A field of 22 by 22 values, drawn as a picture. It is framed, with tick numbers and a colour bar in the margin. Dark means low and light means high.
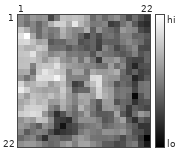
Histogram: bell-shaped. Grain: blotchy. Slope: up to the left.
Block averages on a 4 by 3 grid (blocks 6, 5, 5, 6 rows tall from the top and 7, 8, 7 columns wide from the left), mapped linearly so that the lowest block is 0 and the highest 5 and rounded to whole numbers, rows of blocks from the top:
3 2 0 / 5 3 0 / 5 3 0 / 2 1 0
